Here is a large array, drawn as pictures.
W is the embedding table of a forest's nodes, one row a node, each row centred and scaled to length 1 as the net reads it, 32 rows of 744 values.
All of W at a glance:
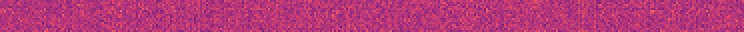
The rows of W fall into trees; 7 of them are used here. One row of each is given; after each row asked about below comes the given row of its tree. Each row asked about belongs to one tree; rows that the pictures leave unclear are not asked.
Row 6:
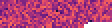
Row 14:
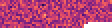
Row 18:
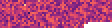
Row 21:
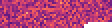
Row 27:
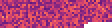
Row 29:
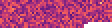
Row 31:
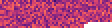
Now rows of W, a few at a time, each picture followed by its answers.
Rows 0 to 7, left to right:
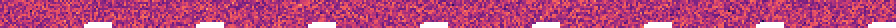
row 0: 21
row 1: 27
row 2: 27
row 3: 31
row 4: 6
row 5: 14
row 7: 27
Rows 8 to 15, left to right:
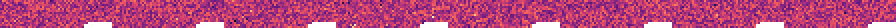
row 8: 21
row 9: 21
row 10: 29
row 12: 29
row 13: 27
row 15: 6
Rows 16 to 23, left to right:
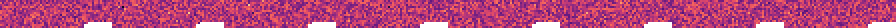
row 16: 31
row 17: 14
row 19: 21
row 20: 18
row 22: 14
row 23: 31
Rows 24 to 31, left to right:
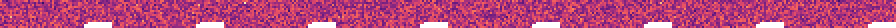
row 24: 27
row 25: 18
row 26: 21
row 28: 6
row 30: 31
